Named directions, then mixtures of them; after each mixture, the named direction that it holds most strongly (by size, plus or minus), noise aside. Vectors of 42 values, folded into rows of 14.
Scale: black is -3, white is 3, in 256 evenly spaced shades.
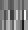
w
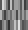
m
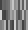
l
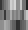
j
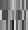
l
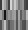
m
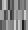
w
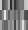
m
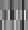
w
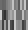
l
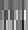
w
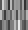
m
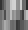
j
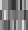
j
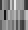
j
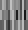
w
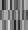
m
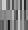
m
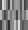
m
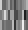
w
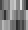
j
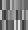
m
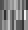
w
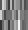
m
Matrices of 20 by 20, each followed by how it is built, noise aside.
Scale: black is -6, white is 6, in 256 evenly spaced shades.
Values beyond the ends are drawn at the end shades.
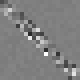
banded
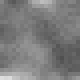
smooth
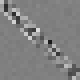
banded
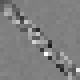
banded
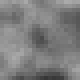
smooth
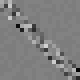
banded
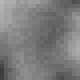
smooth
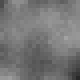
smooth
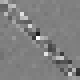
banded
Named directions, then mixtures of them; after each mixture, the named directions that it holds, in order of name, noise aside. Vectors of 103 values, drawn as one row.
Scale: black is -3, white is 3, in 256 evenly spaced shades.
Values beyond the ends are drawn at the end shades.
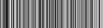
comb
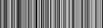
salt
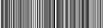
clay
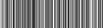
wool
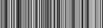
clay, salt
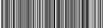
clay, wool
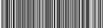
clay, wool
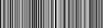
clay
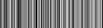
salt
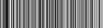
comb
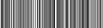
clay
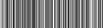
wool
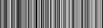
salt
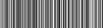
salt, wool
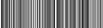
clay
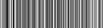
comb, wool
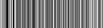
comb, wool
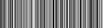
wool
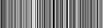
clay, wool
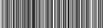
wool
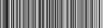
comb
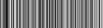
comb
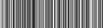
wool
